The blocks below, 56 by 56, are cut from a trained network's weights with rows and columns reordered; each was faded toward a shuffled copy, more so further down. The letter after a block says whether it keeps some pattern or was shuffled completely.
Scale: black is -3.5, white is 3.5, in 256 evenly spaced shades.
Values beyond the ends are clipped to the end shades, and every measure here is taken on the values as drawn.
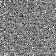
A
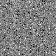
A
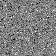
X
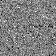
A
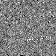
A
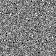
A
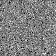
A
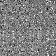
A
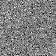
A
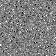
X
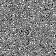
X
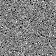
X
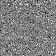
A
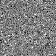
A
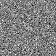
X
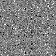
A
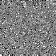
A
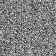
A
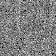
A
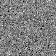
X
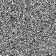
X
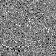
A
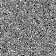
X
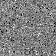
A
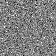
X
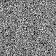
X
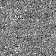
A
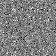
A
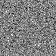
X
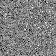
X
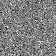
X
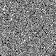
X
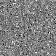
X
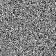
X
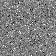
X
